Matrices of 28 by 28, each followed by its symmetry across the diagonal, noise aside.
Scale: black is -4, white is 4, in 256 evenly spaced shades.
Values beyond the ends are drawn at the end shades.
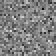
neither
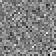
symmetric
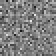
antisymmetric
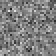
antisymmetric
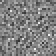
symmetric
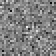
symmetric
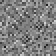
symmetric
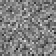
symmetric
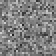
neither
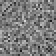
symmetric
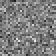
neither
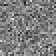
neither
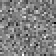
antisymmetric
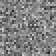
neither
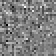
antisymmetric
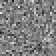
antisymmetric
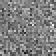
antisymmetric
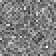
symmetric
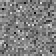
neither
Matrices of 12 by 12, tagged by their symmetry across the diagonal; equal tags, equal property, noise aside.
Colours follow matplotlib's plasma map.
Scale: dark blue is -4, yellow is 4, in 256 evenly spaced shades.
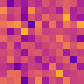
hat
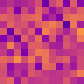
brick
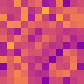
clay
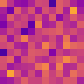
clay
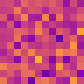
hat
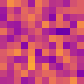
hat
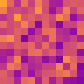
clay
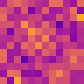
clay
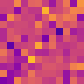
hat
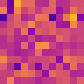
brick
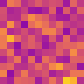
brick
